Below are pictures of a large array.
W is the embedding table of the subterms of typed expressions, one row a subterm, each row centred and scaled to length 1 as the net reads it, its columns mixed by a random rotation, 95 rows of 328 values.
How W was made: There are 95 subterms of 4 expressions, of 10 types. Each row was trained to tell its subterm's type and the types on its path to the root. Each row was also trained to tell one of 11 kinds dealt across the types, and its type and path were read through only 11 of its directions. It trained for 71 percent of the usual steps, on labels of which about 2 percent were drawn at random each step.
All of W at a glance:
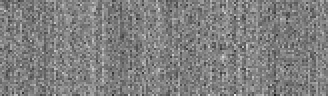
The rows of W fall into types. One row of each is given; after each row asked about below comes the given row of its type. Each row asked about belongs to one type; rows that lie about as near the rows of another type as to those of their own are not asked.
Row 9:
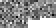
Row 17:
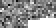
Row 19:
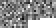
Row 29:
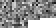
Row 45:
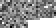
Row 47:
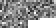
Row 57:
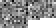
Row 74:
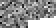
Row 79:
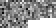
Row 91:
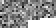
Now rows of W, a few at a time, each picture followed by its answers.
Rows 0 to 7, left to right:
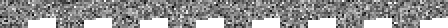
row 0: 79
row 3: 29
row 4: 79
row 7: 47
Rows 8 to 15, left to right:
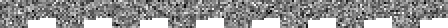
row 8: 17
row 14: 74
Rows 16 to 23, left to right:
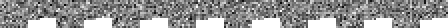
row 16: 91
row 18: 74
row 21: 29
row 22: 9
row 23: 45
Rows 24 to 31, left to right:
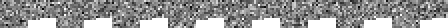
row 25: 74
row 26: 47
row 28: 91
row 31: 74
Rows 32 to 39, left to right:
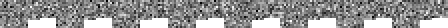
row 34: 29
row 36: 17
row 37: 19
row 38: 9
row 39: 47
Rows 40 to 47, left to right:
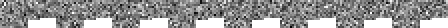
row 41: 9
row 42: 91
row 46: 19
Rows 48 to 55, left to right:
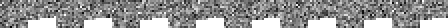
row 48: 74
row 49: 74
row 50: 29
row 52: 19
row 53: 91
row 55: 29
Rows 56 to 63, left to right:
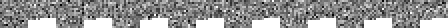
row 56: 79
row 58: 17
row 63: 47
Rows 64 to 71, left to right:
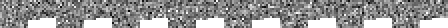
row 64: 74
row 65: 91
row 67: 17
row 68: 91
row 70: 57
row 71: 47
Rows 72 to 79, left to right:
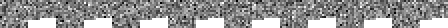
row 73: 79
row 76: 57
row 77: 79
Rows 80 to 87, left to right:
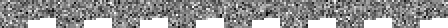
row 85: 19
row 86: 17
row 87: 17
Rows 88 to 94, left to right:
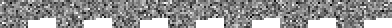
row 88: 47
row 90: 17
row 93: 91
